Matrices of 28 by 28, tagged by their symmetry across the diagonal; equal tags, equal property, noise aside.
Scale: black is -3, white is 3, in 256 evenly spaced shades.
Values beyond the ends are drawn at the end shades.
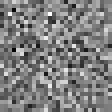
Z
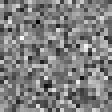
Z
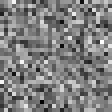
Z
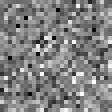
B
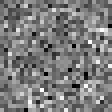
B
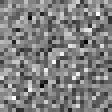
B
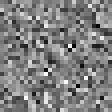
Z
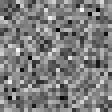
B
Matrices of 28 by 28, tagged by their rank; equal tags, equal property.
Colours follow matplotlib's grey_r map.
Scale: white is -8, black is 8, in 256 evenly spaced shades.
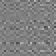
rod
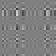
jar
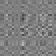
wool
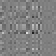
wool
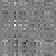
rod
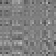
rod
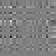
wool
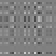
jar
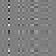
jar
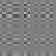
jar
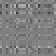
wool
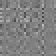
rod
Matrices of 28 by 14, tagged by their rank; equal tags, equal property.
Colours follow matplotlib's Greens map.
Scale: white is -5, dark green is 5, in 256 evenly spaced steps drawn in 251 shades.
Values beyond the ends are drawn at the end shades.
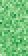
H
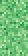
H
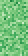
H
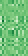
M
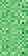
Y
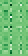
M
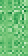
Y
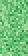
H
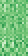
Y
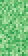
H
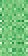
M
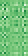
M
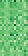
Y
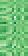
M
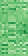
Y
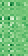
M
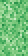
H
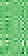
M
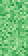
H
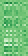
M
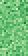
H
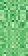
Y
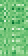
Y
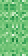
Y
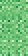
Y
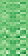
M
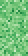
H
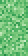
H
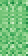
M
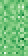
Y
